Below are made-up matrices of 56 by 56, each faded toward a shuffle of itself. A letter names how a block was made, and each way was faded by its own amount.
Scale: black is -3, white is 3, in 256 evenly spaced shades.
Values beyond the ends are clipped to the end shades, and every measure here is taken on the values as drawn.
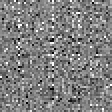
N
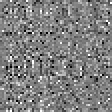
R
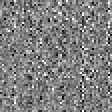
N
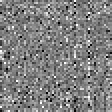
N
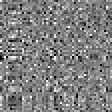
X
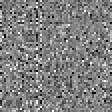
N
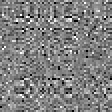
X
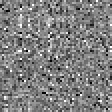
N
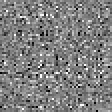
R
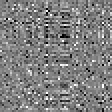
X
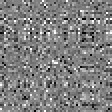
X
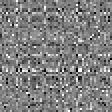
X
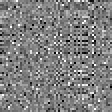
X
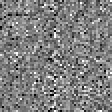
N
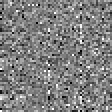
N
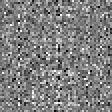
N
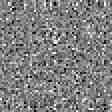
N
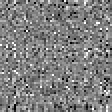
R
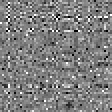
X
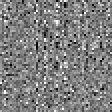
N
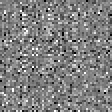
R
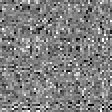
R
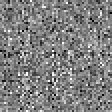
N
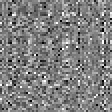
X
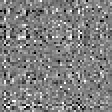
X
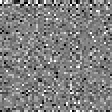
X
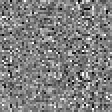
N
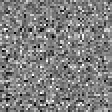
N
